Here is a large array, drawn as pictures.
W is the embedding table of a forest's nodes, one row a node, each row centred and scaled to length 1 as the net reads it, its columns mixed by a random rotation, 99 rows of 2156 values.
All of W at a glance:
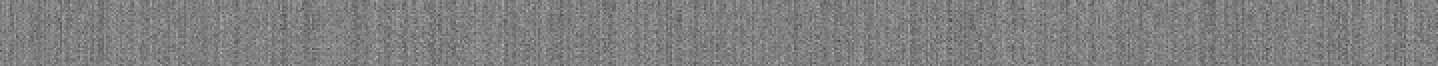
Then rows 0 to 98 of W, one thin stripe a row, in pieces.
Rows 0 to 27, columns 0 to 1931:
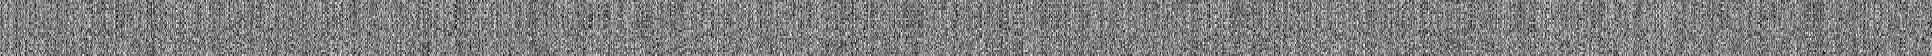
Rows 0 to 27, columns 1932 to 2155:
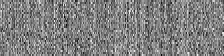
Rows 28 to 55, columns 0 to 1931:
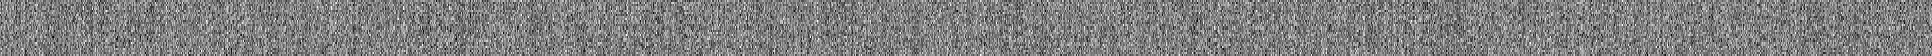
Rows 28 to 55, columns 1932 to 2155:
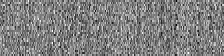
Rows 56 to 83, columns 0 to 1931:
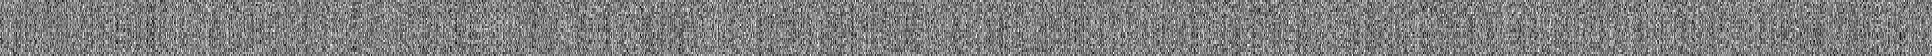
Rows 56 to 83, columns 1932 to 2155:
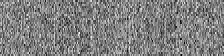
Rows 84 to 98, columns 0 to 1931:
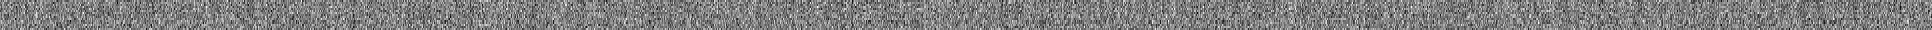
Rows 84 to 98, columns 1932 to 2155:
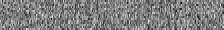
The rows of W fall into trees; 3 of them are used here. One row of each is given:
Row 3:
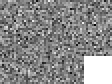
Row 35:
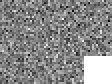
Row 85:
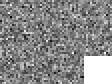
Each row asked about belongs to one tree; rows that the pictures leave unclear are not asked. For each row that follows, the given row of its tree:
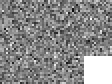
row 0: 35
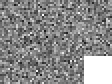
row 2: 3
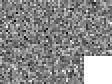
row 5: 3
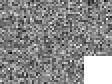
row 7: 3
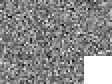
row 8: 3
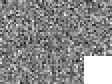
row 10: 3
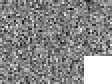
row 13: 3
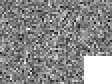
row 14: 35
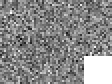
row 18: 3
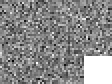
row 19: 85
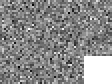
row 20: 35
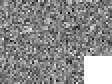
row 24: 35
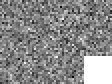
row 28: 35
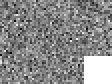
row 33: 3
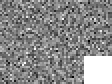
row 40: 35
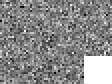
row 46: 85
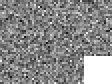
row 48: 3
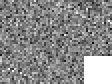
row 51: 3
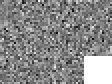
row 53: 35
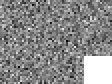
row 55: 35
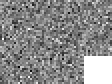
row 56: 35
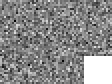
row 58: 3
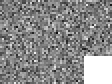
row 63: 35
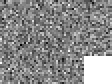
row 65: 3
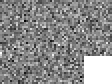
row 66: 85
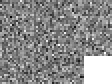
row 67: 85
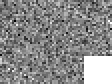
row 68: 3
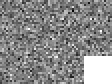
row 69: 35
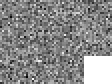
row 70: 3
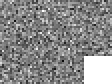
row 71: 3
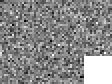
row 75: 85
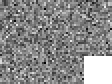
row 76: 3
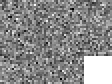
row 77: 3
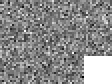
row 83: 85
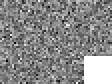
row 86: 35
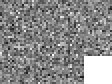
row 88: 85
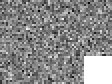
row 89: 35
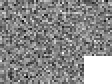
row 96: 3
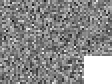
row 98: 35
